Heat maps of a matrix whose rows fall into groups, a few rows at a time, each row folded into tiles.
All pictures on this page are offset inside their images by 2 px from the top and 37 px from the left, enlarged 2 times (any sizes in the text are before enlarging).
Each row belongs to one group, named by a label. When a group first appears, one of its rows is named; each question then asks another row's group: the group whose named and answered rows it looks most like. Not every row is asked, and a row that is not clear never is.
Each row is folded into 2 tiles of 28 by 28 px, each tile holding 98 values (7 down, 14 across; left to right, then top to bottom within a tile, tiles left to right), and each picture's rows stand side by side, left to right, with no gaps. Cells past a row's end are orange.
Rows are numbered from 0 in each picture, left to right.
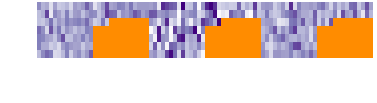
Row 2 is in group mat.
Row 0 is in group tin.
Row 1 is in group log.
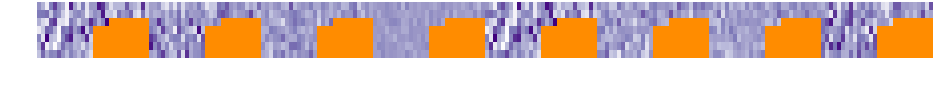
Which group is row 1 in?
tin
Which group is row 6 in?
tin
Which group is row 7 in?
tin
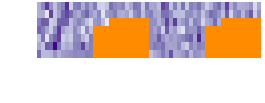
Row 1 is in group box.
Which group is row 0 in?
tin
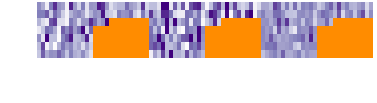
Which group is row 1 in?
box
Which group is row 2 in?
box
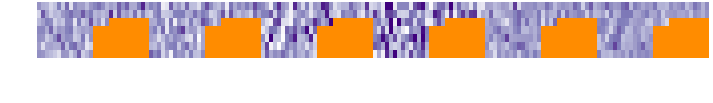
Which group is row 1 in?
mat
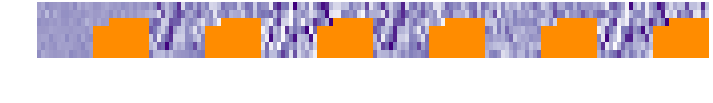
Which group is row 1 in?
tin
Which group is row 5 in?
log
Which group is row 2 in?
log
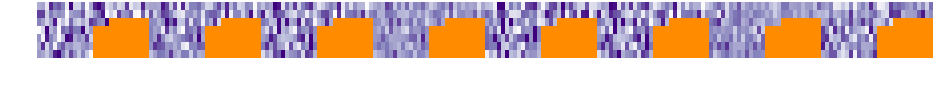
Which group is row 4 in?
box
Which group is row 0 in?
log
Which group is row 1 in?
box
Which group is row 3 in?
box
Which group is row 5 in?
box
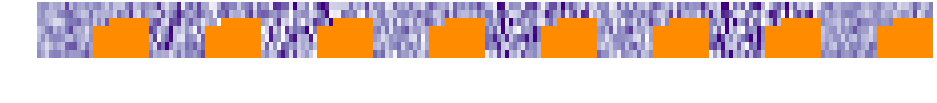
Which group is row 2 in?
log
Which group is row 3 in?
mat
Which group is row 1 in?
tin
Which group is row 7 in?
mat
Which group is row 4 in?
box
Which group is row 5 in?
mat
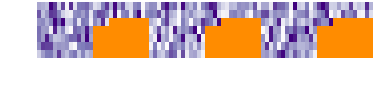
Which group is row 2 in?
log
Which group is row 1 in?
log
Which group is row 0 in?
box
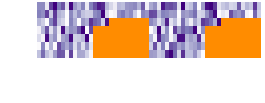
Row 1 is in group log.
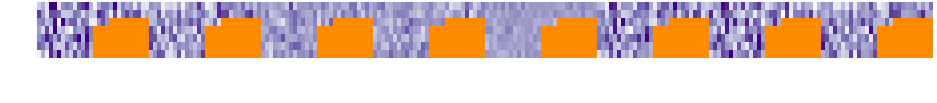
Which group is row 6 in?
box
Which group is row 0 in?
box
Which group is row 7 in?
tin
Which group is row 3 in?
mat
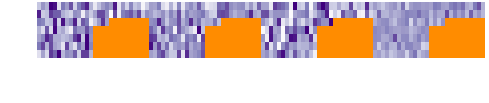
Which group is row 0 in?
box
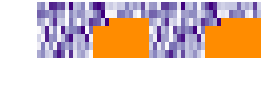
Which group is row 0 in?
log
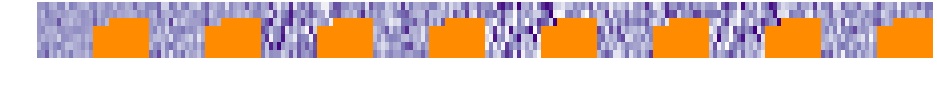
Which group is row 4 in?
log
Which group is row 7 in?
mat
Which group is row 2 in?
tin
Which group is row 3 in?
mat
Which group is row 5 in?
tin
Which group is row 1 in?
mat
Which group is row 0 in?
mat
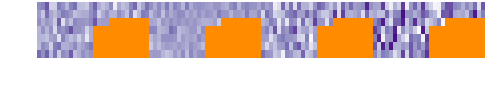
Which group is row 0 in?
mat
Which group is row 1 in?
tin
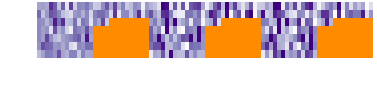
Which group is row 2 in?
box
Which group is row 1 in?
box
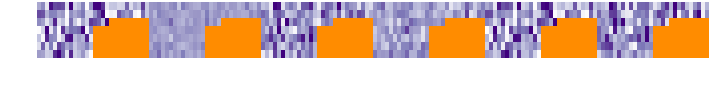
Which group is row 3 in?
mat
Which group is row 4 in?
log
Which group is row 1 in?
mat
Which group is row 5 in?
box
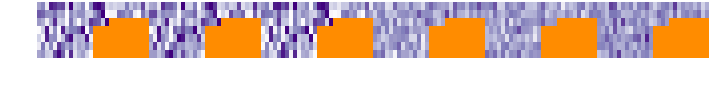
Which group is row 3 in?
mat
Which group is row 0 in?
log
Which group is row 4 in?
mat
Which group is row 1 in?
log
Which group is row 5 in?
box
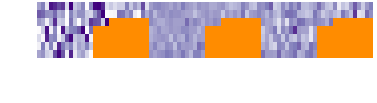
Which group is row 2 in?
mat
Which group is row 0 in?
log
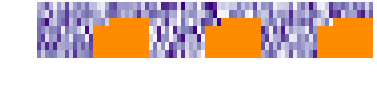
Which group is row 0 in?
tin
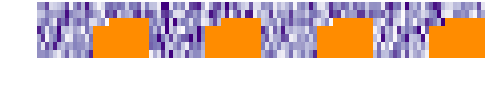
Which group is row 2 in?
tin
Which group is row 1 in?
box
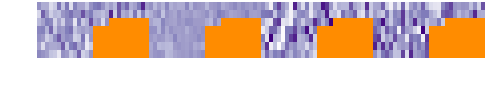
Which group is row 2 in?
log
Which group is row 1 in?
tin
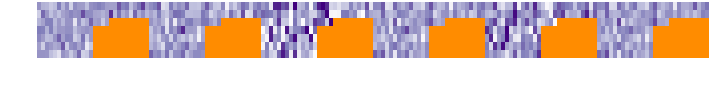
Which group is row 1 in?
mat
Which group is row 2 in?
log
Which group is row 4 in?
tin
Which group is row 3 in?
mat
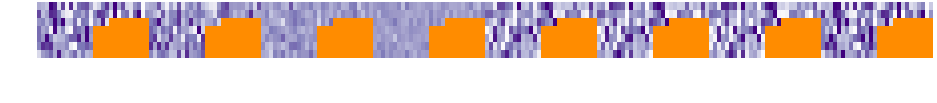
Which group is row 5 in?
log
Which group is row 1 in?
tin
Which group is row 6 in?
log
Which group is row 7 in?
box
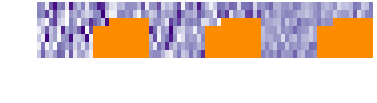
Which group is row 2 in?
mat
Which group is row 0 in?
log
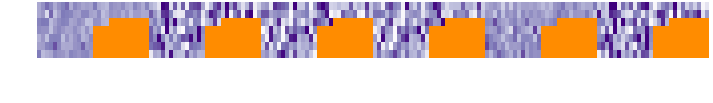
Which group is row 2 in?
log
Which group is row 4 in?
tin
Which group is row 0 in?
tin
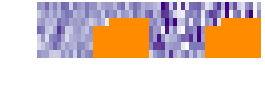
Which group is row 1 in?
box
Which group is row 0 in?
tin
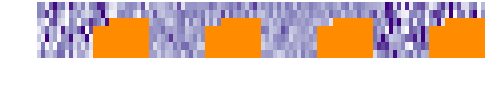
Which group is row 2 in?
tin
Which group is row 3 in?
box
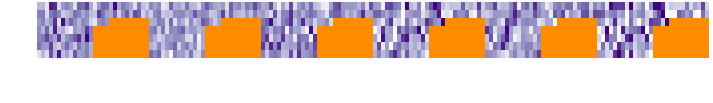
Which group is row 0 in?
box
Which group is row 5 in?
log
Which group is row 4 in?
tin
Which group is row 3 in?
log
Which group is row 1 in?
mat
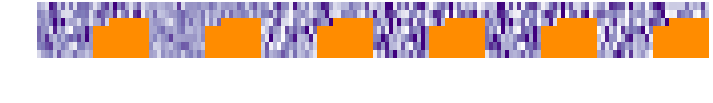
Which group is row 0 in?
box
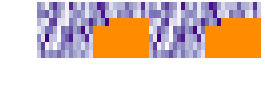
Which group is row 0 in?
log
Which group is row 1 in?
log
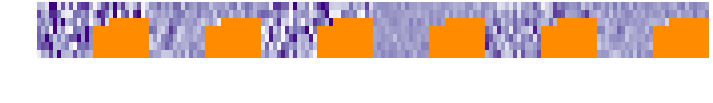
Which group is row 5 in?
tin
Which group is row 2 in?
log
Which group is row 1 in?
tin
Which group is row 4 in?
tin
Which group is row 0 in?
box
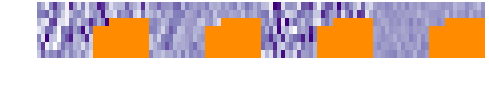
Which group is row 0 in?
log
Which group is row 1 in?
tin
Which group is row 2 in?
box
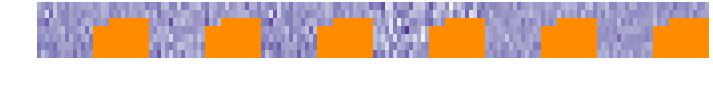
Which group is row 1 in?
mat
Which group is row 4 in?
mat
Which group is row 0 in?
tin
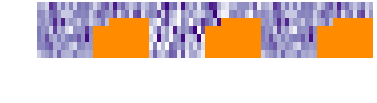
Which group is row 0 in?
box
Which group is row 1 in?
log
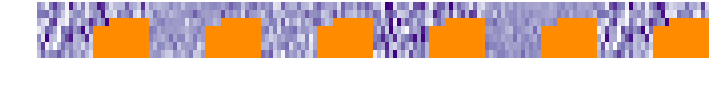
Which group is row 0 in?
log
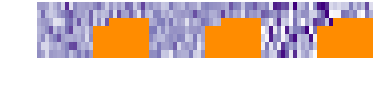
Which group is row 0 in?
mat
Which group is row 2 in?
log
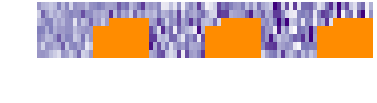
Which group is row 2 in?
box
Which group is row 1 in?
tin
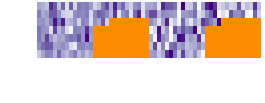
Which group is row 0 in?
box
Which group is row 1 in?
log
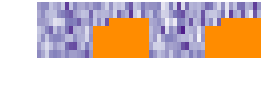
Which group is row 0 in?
mat
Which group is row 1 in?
mat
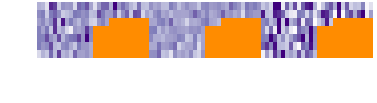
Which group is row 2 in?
box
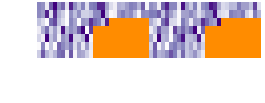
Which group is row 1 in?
log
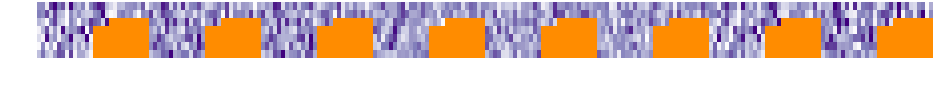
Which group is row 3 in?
tin
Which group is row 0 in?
log
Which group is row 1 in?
box
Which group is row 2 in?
box
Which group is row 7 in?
box
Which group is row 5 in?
mat
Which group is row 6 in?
log
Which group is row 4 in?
tin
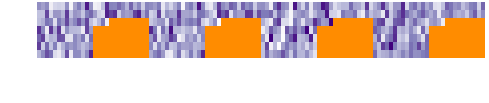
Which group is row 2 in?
log
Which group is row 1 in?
tin
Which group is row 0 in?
tin
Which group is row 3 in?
tin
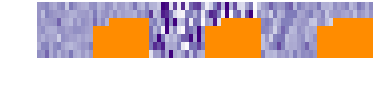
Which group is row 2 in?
tin
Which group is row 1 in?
box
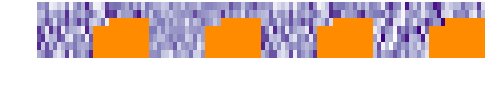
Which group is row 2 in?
tin
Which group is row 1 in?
mat
